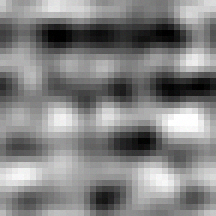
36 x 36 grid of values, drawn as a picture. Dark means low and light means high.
Average level on the scale: 50%. Stripes: horizontal, repeating 4 times. Histogram: bell-shaped. Lone odd cells: none.
